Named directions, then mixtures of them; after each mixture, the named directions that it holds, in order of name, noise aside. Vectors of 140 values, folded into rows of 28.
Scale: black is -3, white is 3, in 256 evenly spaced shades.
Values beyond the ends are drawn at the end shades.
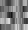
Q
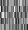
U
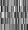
U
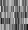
Q, U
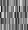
U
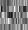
Q, U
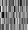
U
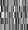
U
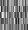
U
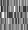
Q, U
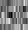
Q, U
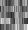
Q, U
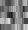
Q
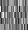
U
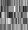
Q, U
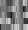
Q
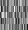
U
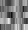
Q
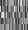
U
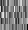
U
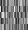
U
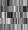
Q, U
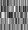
Q, U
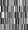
U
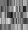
Q, U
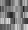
Q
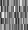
U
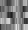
Q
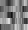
Q
